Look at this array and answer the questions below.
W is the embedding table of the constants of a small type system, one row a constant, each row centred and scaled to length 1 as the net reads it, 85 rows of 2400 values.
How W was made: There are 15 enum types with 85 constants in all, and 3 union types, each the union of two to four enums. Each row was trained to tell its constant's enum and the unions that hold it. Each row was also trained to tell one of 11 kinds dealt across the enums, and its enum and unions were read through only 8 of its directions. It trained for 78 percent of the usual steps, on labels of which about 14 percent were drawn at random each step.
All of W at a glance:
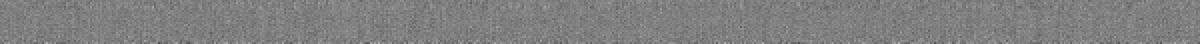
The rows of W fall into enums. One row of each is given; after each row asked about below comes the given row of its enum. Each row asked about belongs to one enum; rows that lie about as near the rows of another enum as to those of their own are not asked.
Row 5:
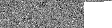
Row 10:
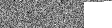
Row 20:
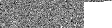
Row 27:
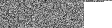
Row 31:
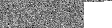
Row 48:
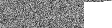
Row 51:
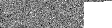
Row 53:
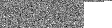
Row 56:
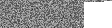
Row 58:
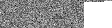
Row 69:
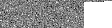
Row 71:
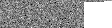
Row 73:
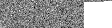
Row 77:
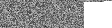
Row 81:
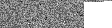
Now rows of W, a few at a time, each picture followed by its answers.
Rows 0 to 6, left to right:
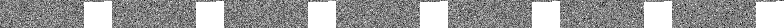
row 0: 58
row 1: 5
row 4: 69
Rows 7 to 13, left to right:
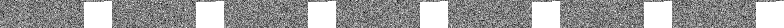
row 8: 51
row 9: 73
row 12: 73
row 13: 10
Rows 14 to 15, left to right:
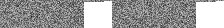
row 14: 56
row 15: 73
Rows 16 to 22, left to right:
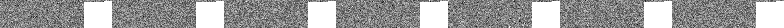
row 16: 56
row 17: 56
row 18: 69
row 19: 53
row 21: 81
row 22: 58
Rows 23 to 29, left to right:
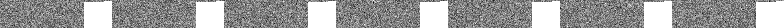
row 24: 53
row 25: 77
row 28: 81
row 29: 56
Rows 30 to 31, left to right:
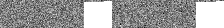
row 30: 51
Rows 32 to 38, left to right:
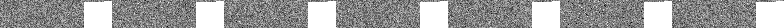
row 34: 81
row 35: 77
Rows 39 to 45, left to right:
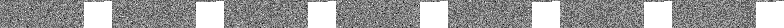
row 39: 27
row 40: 53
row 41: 20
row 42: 48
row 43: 53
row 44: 27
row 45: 56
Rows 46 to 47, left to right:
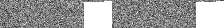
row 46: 81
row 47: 69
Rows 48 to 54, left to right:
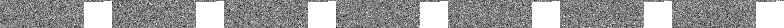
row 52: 51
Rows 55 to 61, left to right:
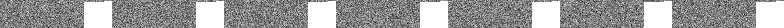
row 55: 81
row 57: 10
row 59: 73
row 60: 53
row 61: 69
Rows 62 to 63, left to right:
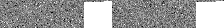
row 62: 31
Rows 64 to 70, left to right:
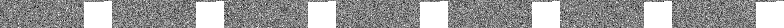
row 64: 48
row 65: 69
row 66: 48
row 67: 51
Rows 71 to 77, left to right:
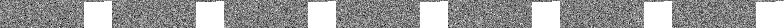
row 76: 51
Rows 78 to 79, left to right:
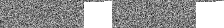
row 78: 27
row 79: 73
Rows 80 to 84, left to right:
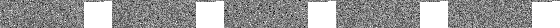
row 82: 48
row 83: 48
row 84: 10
